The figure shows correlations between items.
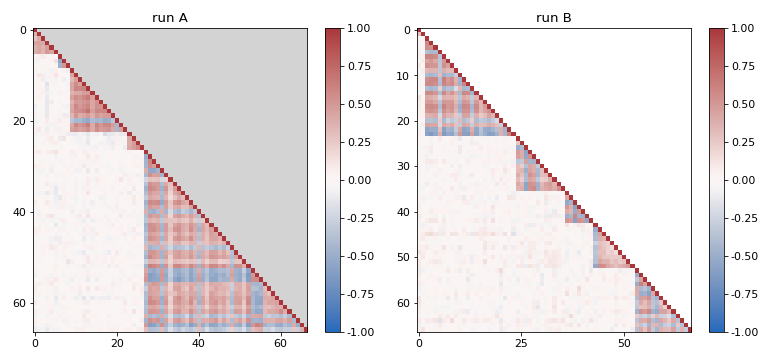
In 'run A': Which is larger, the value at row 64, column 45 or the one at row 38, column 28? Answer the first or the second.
the second
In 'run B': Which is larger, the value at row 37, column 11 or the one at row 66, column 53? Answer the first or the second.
the first
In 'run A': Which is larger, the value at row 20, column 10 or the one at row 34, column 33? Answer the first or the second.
the second
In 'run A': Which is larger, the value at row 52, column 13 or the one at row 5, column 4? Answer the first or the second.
the second
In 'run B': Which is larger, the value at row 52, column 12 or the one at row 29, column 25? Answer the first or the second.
the first
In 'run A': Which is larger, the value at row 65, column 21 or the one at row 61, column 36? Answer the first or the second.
the second
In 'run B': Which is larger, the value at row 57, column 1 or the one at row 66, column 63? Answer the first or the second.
the first
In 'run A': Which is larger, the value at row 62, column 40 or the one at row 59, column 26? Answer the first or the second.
the second
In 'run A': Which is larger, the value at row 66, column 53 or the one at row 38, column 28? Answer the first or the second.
the second
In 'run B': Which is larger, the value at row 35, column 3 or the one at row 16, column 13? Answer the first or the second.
the first
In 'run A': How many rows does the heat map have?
67
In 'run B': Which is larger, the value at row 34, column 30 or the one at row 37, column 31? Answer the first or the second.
the first
